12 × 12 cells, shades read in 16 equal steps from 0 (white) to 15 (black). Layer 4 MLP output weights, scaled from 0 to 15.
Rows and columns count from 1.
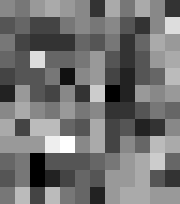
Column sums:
103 96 109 96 100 103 94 110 114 99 84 83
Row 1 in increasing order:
5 5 5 6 6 7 7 7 8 8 12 12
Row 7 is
7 5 7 8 6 8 7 12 12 10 8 9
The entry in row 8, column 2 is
11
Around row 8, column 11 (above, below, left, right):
8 4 13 7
